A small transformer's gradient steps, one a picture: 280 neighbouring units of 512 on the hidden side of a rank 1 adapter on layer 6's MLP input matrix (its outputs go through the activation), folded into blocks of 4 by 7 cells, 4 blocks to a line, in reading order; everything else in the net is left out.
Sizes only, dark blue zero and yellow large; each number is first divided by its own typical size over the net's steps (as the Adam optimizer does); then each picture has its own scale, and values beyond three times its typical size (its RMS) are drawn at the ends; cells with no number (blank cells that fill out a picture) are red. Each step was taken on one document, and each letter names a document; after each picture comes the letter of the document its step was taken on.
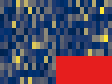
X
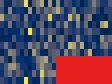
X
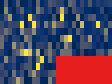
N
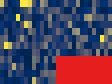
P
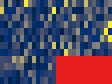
X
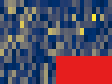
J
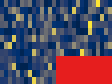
P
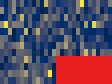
J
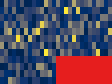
J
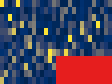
N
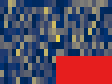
J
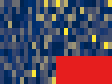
X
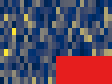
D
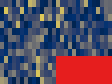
D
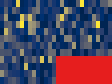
N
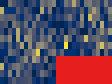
P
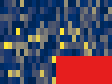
J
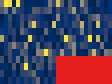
N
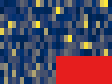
D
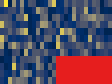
J
